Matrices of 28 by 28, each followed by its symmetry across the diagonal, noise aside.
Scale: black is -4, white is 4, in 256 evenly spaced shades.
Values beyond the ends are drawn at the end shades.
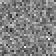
neither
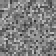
symmetric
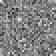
symmetric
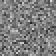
neither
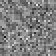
antisymmetric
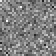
symmetric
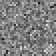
symmetric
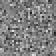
antisymmetric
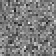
neither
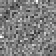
symmetric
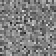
antisymmetric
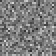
neither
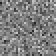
neither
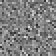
antisymmetric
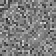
symmetric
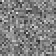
antisymmetric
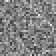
neither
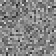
symmetric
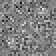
symmetric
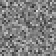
antisymmetric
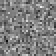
antisymmetric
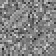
symmetric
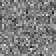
neither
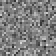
antisymmetric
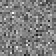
neither
